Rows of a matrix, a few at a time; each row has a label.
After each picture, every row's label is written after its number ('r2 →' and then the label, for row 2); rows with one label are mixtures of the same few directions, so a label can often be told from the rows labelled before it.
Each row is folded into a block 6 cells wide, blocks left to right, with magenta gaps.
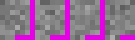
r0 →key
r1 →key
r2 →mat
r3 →mat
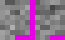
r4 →key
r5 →mat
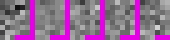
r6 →mat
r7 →key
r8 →key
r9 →key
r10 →key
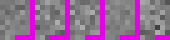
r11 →mat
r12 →mat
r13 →mat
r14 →mat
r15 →key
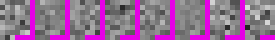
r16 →mat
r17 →key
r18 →key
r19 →mat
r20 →mat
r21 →key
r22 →key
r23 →mat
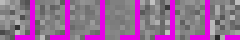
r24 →key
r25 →mat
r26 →mat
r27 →key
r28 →key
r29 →mat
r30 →mat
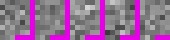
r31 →mat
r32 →mat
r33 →mat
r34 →key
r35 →mat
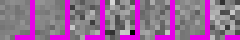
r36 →mat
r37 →key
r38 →mat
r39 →key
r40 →key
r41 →mat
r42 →key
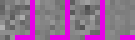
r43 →mat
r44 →key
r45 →mat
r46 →key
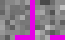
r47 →mat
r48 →key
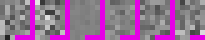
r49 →mat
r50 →key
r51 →key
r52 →key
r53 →mat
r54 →key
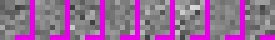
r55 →mat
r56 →key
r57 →mat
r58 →key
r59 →mat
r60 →mat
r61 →mat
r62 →mat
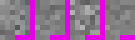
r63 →key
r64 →mat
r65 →mat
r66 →mat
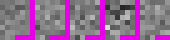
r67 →mat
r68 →mat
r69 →mat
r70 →mat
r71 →mat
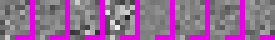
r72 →mat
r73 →mat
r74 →key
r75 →mat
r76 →mat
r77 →mat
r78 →mat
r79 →key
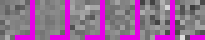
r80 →mat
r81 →key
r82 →mat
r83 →key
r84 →key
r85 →mat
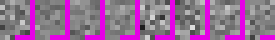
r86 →mat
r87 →mat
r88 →key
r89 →mat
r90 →mat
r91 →key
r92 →mat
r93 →mat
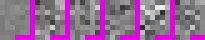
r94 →mat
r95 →key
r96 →key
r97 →mat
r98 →mat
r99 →key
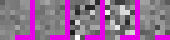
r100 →key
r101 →key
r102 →mat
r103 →mat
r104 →key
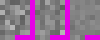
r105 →mat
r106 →key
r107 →mat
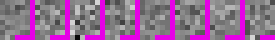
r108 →mat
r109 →mat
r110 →mat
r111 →key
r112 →mat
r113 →mat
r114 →mat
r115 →mat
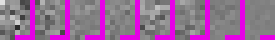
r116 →key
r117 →key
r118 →mat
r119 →mat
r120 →mat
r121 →key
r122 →mat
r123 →mat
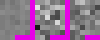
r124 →key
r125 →mat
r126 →key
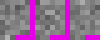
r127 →mat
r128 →key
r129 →key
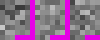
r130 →mat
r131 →mat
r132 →key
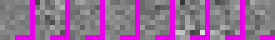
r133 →mat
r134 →key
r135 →key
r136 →key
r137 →mat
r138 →key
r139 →key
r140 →key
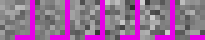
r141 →mat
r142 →key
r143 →key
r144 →key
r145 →key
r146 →key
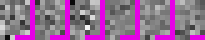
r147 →mat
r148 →key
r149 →key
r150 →mat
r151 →mat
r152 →key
